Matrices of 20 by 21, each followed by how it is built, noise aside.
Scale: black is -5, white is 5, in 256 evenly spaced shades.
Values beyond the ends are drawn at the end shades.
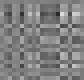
low rank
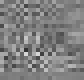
low rank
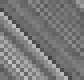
Toeplitz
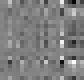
low rank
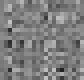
low rank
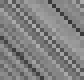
Toeplitz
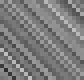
Toeplitz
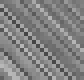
Toeplitz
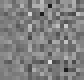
low rank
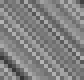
Toeplitz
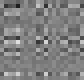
low rank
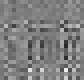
low rank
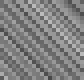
Toeplitz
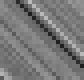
Toeplitz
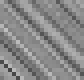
Toeplitz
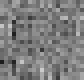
low rank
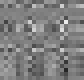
low rank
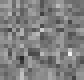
low rank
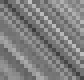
Toeplitz
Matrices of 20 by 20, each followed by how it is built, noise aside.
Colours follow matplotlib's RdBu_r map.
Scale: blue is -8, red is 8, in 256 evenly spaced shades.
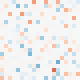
sparse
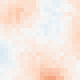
smooth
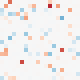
sparse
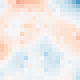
smooth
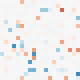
sparse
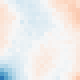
smooth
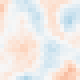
smooth
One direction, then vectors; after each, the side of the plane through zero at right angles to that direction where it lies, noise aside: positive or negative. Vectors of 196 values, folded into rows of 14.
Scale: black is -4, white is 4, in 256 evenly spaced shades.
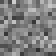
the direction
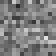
positive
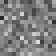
negative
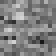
negative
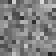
positive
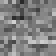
positive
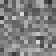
negative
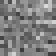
positive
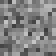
positive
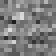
negative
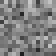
positive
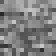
positive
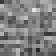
positive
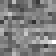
positive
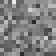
positive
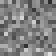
negative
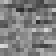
negative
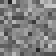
positive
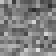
negative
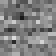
positive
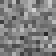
positive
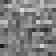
positive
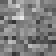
negative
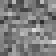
positive
